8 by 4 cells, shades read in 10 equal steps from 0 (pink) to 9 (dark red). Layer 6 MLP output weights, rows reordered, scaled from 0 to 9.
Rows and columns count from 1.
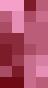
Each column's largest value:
9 9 8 4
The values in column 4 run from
1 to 4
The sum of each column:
46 39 35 26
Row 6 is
8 6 3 2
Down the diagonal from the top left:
0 1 4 4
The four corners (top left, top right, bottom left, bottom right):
0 4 9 4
